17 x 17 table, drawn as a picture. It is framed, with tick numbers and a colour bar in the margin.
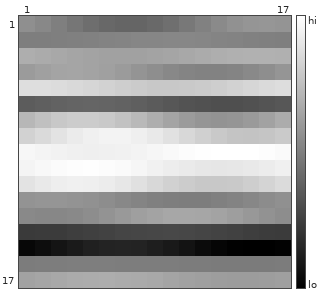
Ninth with the highest average: middle left. Grain: streaks across. Calmest part: middle left.
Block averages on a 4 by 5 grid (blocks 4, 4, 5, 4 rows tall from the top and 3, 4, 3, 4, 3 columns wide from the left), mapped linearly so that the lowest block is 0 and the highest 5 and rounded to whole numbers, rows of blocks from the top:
3 2 2 2 3
4 4 4 3 3
5 5 5 5 5
0 1 1 0 0
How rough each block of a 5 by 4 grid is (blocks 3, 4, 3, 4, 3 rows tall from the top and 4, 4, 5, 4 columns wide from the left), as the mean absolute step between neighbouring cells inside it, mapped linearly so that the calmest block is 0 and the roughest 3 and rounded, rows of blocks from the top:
1 1 1 1 | 3 3 3 3 | 0 0 1 1 | 2 2 2 2 | 2 2 2 2
